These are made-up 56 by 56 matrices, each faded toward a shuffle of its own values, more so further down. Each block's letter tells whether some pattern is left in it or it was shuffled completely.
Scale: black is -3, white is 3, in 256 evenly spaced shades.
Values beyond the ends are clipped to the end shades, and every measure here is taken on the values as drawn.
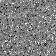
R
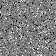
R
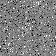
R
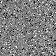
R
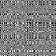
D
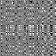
D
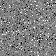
R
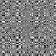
D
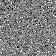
R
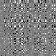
D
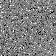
R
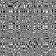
D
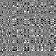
D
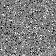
R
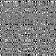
D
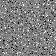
R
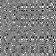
D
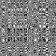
D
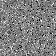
R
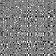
D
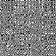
D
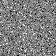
R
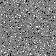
R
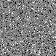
R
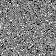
R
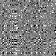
D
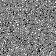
R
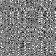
D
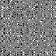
D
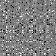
D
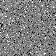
R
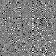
D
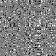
D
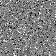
R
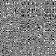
D
